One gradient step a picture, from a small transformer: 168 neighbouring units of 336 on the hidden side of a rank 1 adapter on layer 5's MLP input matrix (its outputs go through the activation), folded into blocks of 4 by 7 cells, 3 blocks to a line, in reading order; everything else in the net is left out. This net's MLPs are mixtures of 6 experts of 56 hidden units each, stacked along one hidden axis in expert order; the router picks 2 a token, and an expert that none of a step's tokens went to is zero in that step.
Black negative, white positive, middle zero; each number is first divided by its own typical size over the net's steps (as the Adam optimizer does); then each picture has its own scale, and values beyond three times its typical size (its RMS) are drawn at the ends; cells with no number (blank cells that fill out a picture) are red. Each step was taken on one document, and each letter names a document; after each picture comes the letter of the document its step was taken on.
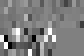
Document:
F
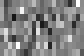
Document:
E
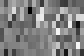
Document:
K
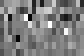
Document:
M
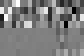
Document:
K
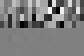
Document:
M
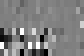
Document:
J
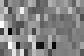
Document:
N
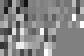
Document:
F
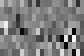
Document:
E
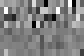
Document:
E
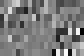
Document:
K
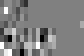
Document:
J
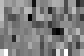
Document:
N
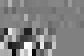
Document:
F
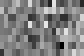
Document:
M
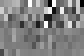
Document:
M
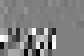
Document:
E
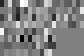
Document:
F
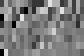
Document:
K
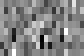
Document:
N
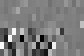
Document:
J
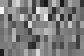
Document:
K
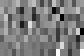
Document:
K
